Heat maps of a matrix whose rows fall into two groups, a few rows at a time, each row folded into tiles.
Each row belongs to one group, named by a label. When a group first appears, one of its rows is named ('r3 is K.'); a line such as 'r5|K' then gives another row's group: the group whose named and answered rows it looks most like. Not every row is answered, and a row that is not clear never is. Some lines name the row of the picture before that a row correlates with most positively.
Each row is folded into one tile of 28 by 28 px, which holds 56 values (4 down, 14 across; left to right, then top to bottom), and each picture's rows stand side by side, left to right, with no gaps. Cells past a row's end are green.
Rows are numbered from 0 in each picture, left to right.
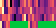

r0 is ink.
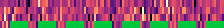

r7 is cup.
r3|cup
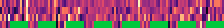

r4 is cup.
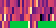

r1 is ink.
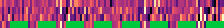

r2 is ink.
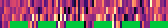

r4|ink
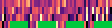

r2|ink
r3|cup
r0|cup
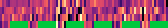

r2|ink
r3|ink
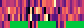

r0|cup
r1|cup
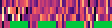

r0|cup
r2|cup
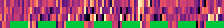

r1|ink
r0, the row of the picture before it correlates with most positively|2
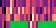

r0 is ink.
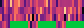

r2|cup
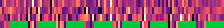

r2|ink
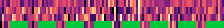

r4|cup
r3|cup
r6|ink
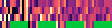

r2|ink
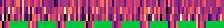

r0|cup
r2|cup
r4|cup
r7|ink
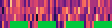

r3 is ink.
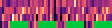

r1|cup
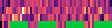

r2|ink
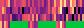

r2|ink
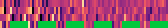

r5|ink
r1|ink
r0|ink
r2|cup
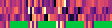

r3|ink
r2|ink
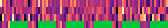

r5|cup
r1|ink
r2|ink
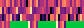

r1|ink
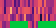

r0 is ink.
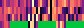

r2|ink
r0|cup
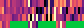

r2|ink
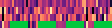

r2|cup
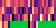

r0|ink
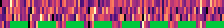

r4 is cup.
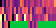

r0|ink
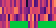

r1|cup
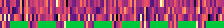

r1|cup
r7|ink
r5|ink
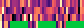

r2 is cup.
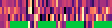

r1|ink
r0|cup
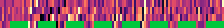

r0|cup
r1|ink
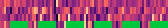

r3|ink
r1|cup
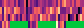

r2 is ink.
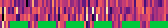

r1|cup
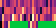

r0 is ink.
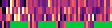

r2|cup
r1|ink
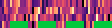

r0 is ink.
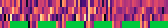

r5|ink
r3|cup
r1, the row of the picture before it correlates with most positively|3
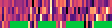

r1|cup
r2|ink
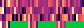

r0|ink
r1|ink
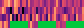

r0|ink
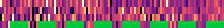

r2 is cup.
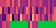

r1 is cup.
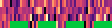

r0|ink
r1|cup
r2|ink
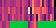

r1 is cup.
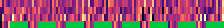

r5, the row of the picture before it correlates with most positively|1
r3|cup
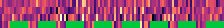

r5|ink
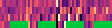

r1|ink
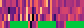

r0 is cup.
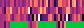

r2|cup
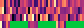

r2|ink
